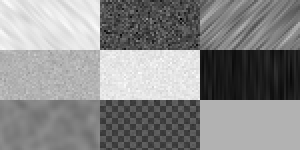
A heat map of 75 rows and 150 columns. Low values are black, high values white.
It is made of 3 by 3 panels. Panel 1,1: very high, slanting down to the right, faint in contrast. Panel 1,2: low, fine-grained. Panel 1,3: middling, slanting up to the right. Panel 2,1: high, fine-grained, faint in contrast. Panel 2,2: very high, fine-grained, faint in contrast. Panel 2,3: very low, streaked downward, faint in contrast. Panel 3,1: middling, blotchy, faint in contrast. Panel 3,2: low, checkered. Panel 3,3: high, flat.
